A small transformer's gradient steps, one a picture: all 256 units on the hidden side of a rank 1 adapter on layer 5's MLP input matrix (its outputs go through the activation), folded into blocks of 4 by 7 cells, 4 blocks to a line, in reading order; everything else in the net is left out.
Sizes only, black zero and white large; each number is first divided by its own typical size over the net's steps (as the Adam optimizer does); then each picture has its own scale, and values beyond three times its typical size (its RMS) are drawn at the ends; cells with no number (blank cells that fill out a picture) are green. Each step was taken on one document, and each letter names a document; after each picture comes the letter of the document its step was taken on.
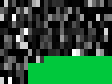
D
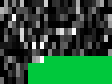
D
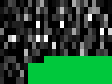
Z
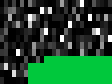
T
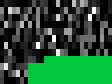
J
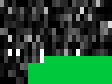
Z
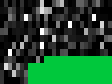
T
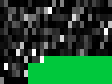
T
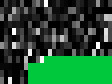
D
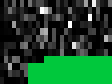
Z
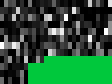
D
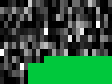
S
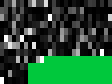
D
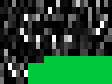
T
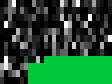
Z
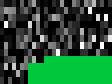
J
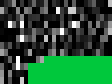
S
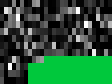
S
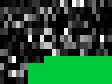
J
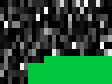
Z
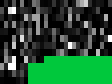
Z
